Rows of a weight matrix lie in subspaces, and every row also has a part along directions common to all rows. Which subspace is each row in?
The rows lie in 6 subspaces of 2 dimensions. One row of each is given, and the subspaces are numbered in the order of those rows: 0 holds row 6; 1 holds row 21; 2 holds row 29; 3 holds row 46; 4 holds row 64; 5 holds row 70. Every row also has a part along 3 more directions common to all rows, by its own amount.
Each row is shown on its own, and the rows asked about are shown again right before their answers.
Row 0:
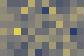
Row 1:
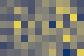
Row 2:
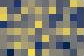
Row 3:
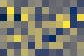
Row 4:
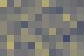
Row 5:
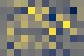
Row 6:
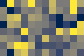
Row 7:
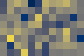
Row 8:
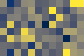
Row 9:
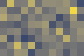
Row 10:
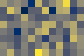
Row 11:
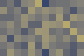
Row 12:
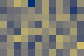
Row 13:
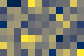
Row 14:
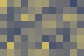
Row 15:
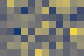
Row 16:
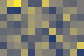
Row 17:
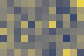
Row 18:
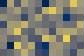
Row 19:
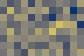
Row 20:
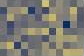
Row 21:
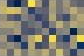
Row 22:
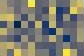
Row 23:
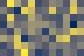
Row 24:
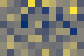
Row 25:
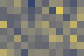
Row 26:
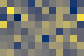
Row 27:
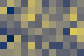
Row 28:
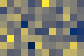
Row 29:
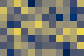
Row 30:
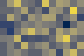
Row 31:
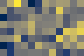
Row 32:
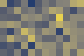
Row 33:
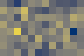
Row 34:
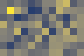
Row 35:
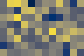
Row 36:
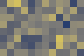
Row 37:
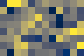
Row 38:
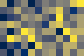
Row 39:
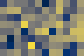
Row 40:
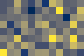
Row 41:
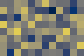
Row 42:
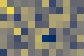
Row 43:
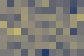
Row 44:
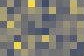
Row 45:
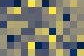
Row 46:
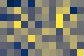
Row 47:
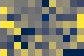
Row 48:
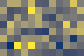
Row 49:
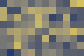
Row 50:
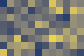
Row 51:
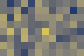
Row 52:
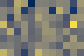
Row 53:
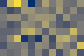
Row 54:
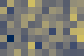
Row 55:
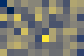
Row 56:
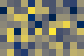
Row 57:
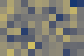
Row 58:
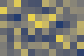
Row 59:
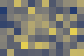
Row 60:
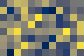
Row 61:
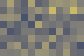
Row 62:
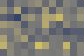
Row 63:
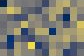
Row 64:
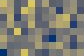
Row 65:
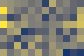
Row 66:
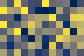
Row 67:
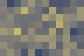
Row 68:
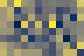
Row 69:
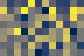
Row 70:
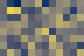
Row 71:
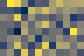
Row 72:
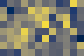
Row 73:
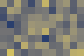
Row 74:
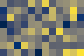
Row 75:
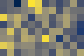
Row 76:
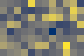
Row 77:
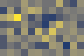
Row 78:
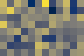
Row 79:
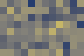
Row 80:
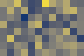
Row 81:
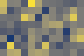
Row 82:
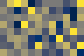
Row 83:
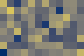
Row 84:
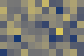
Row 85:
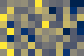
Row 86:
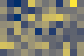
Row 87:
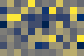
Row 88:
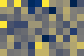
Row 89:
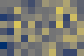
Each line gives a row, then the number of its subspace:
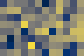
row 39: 5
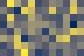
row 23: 4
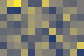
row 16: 5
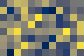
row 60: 0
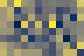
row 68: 3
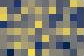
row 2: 2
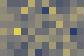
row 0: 0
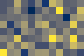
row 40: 4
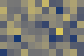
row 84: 4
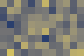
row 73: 1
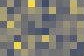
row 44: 1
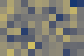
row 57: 3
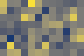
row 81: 5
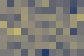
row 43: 0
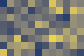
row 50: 4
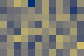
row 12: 1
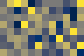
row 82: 3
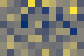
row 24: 5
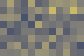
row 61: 0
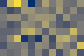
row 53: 1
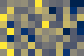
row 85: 3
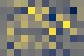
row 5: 1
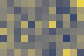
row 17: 3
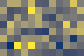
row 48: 1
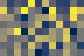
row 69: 0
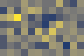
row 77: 2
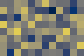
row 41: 0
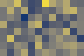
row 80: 5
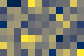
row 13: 1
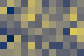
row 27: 5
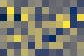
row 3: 4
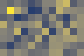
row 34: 5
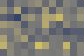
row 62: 2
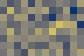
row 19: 2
